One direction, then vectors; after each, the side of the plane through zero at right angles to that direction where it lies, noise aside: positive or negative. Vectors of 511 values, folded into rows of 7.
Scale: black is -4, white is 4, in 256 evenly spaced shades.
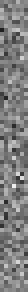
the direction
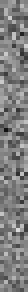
negative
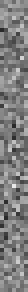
positive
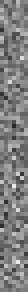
positive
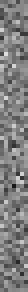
negative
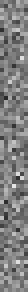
positive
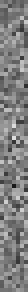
negative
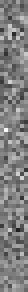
positive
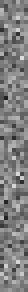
positive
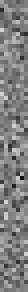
negative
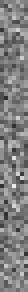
positive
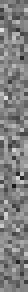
negative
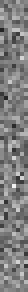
positive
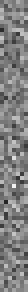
positive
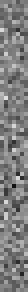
negative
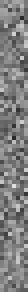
positive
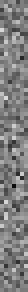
negative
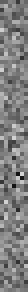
negative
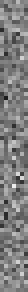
positive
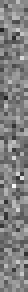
positive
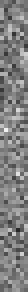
positive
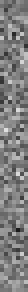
positive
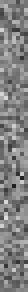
negative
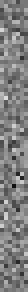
negative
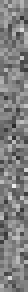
positive
